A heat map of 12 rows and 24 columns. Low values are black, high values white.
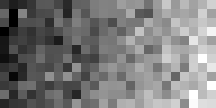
There are no regular stripes. There is an overall slope up to the right. The ninth with the highest average is the bottom right.
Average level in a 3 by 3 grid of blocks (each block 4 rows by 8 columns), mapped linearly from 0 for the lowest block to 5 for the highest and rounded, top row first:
0 2 4 / 0 2 5 / 1 3 5
